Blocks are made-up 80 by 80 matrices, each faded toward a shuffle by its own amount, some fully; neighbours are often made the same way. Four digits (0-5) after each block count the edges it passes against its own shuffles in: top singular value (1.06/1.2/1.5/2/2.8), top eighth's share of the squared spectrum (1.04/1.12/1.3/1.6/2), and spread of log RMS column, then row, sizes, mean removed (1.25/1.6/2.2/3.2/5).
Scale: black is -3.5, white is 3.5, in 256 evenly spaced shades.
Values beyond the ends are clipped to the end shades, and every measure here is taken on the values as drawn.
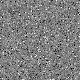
0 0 0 0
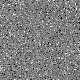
2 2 0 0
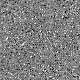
2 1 0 1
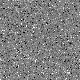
1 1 0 0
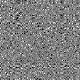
4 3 2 2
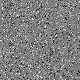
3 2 0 0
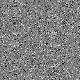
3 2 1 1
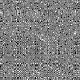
4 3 2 2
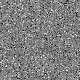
2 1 0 0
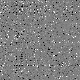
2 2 1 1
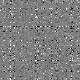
2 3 3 3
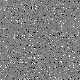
1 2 1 1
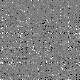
2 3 2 2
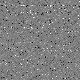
2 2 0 1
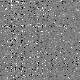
2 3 2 2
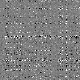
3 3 3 3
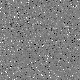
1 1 0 0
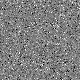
0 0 0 0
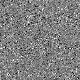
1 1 0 2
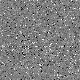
1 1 0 1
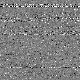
3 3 0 3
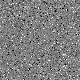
0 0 0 0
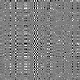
5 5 4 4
